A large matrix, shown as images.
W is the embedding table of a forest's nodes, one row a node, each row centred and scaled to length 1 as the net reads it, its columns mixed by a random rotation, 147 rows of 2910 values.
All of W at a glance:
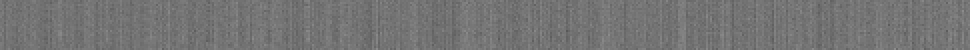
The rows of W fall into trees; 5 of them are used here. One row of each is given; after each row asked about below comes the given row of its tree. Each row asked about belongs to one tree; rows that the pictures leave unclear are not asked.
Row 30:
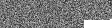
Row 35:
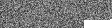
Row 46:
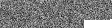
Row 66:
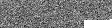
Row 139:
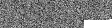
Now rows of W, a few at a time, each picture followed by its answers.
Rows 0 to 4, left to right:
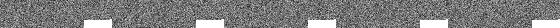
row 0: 139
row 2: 139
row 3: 30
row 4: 35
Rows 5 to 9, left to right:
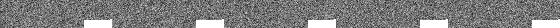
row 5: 35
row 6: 139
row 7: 139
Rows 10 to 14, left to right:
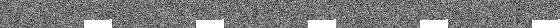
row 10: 66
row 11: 66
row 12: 30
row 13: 139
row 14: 46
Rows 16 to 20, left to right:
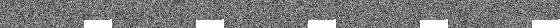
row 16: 30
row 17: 46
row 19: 35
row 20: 66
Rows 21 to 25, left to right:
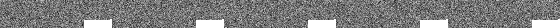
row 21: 46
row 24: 66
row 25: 30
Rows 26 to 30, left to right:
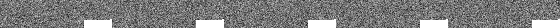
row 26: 66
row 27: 139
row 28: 35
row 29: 46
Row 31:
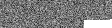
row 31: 139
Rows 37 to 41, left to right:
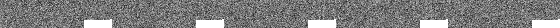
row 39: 46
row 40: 46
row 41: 66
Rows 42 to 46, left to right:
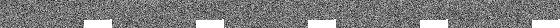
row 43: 66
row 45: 35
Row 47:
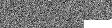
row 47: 30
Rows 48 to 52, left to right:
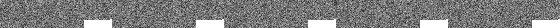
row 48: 46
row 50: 30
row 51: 35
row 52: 35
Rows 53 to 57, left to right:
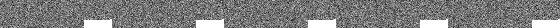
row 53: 139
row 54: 30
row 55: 30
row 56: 30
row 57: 30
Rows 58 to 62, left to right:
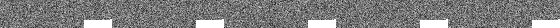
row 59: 139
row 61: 30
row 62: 139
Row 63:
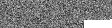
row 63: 66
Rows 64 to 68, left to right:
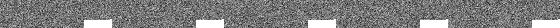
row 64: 139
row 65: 139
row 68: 139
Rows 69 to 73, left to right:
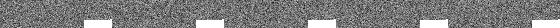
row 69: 35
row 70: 46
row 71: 139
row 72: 139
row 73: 66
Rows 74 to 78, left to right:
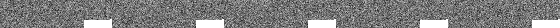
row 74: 30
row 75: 66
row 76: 66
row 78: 46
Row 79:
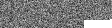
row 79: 35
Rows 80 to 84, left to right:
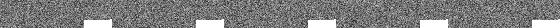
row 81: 139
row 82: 35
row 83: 66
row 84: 139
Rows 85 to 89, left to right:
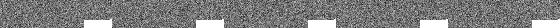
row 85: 30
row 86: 46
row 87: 30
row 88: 139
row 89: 30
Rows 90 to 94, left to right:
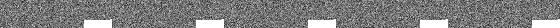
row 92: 139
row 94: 139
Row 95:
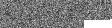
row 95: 46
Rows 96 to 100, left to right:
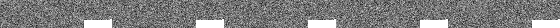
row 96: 66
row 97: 139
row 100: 66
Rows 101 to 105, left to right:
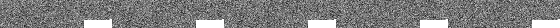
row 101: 66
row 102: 66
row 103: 66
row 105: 139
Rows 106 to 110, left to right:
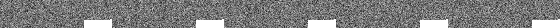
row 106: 35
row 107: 139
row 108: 139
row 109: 35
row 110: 139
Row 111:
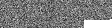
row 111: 139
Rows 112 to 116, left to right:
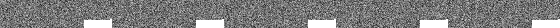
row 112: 30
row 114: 30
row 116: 139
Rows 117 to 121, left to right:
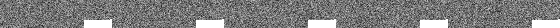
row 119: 139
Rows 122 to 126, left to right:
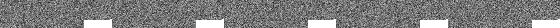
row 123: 30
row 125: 35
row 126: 30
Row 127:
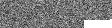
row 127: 46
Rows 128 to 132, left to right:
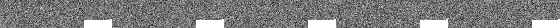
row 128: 139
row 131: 30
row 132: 46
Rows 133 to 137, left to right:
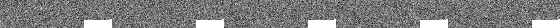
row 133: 139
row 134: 30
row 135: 46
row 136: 66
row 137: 66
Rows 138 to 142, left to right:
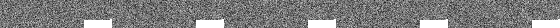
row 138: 30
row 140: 46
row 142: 66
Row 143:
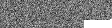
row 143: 30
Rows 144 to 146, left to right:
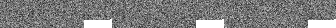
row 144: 30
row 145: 35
